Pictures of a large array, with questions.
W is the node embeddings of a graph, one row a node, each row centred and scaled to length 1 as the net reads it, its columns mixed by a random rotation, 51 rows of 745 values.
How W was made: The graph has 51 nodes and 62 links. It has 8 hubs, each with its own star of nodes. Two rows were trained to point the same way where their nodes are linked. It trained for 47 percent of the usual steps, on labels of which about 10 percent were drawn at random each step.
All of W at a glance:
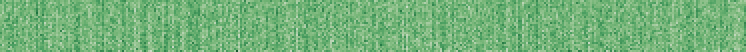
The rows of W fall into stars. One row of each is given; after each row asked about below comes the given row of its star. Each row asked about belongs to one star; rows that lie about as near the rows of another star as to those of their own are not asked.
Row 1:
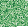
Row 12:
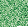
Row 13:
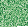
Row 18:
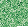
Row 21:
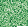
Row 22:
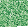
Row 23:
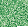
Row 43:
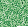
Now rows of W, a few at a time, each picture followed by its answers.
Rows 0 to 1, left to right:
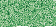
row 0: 13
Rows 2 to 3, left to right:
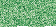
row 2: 22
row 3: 21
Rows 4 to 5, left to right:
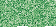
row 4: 1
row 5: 18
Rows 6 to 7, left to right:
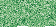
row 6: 21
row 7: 12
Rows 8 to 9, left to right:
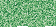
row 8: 43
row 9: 1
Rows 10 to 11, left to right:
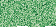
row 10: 13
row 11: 22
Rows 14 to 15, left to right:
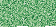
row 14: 43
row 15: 22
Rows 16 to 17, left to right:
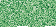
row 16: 43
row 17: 22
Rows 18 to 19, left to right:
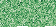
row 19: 18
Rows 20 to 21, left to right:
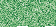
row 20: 18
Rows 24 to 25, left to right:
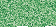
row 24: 43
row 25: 22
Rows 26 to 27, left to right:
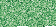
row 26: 21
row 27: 23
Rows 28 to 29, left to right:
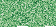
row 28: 23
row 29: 13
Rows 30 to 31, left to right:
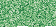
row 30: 22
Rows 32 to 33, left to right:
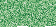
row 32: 21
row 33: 13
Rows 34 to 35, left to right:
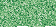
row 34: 21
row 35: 22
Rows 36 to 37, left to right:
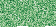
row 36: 18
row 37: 12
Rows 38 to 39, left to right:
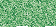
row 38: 18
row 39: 21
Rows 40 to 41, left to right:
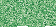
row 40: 18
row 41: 12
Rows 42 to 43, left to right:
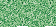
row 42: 43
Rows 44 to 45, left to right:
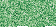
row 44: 13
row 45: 23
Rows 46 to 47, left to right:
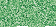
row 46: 43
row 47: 12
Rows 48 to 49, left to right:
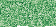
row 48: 1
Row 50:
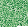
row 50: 18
